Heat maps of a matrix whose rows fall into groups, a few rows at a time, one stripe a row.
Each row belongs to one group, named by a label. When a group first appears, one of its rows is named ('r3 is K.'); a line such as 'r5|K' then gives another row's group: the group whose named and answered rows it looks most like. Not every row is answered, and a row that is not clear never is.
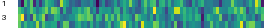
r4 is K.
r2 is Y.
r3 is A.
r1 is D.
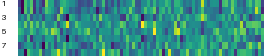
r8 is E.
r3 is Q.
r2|D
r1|D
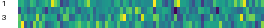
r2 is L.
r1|Y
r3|K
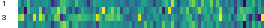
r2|E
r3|A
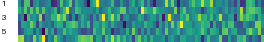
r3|E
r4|Q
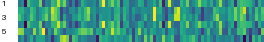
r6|L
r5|A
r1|E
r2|Y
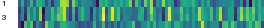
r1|L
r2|E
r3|E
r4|D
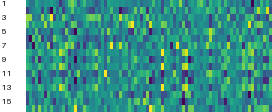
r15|L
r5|Q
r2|D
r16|K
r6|D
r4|K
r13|Y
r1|L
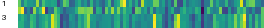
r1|K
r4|Y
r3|Y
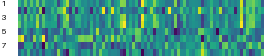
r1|K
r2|E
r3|K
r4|K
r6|A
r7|D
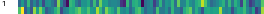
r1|Q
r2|A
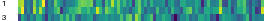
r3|L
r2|A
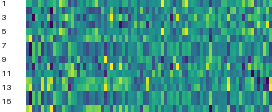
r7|D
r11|L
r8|D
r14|D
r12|A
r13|A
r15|D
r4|D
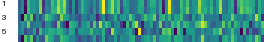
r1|E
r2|E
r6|D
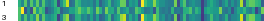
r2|A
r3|K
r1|K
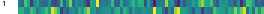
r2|Y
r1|L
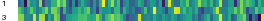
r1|E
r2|Y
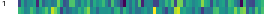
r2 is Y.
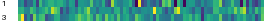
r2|Y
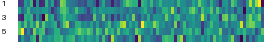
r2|L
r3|D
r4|K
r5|A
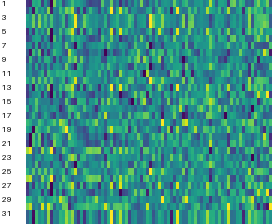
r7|Q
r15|Q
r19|E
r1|D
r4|K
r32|E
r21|D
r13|E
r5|E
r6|D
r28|D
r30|A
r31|E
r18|Y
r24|Q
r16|L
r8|D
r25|K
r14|D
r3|K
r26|A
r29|Y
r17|L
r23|L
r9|L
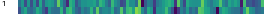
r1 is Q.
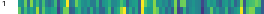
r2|K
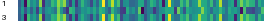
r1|E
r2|Q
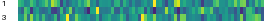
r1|Y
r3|K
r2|L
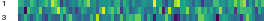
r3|L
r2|E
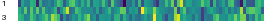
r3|Y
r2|K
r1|Q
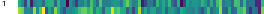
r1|Q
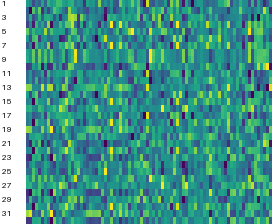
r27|Y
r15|E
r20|Q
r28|D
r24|L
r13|A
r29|L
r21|D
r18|E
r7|E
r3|L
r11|Q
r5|K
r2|D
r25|L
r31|A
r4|E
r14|L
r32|D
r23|D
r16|Y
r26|K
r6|L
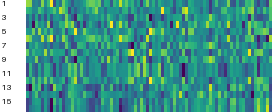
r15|D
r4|E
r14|L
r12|K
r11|L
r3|Q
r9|Q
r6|A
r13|D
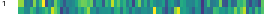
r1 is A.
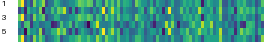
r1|A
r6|A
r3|A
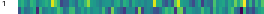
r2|Q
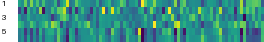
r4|Y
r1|K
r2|E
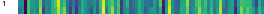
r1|E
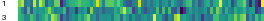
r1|A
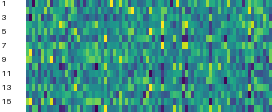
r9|A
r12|L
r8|A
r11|Q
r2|K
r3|D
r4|Y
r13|K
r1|E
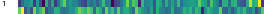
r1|D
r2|A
